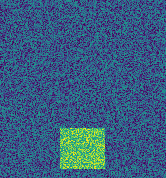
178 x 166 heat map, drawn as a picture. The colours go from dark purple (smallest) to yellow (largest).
In the bottom middle lies a patch that is higher than the rest. No regular stripes run through it. The ninth with the highest average is the bottom middle. Overall the values sit about 30% of the way up the scale.
